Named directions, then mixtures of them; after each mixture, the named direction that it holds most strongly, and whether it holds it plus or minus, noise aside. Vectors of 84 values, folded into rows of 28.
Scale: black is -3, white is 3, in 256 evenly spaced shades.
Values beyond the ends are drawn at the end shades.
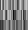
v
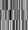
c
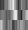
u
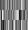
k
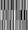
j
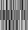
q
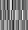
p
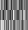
v, minus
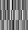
p, plus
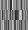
p, minus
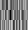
c, plus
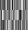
k, plus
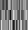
c, plus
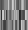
k, plus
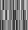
v, plus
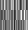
j, minus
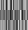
q, plus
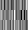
j, plus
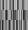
v, plus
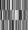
k, plus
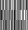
j, minus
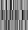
p, minus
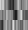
u, minus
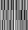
j, plus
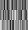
p, plus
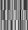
v, minus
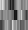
u, minus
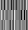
j, plus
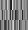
p, minus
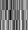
c, plus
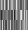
j, minus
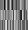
j, plus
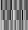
v, minus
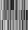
j, plus
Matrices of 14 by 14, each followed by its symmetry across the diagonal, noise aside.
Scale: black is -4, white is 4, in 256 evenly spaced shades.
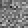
neither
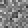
symmetric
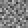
antisymmetric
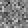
neither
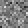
neither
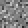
symmetric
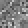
symmetric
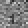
neither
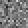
neither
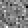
antisymmetric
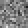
antisymmetric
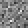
symmetric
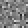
antisymmetric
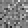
antisymmetric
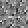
antisymmetric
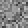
symmetric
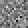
symmetric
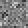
antisymmetric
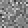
symmetric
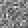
symmetric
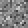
symmetric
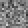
neither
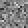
neither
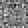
antisymmetric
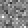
neither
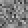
neither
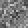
symmetric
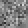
antisymmetric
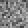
neither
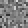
antisymmetric
